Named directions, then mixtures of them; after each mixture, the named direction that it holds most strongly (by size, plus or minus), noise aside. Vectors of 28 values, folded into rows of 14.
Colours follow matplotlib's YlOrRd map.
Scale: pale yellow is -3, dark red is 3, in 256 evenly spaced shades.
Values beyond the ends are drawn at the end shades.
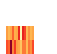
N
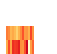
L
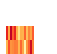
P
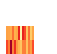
N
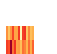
N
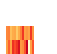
L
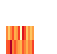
N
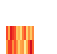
P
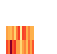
N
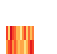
P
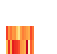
L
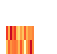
P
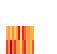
N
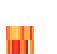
L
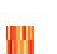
P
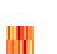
P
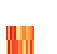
P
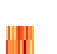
P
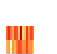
N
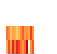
L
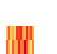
P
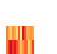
N
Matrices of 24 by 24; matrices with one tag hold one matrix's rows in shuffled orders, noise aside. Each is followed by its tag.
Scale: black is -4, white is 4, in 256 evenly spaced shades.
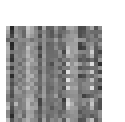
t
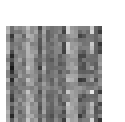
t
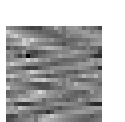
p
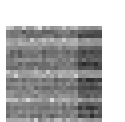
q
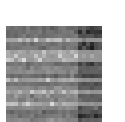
q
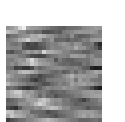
p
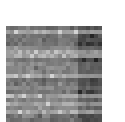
q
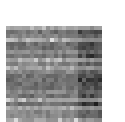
q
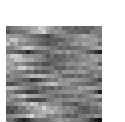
p
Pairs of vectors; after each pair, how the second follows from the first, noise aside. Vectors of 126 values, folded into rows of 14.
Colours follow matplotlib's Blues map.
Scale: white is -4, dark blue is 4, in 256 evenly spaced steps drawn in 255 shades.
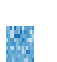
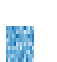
shuffled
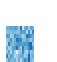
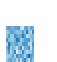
sign-scrambled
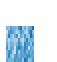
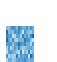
shuffled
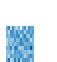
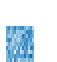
shuffled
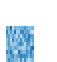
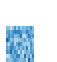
reversed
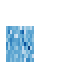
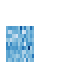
sign-scrambled
